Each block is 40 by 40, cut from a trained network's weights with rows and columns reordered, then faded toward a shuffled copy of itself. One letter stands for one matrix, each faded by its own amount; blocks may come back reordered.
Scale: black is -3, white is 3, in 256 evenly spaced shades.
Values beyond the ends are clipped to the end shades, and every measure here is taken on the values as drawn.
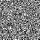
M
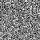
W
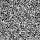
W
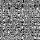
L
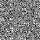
M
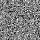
W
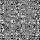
L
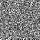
M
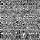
L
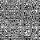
L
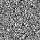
M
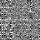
L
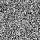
W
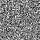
W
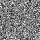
W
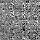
L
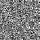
W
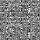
L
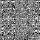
L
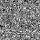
M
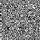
M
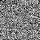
W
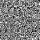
M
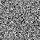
M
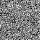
W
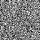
W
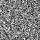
W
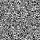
M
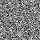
W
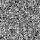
M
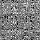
L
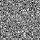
M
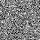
W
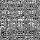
L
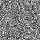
M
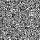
M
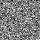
W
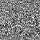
M
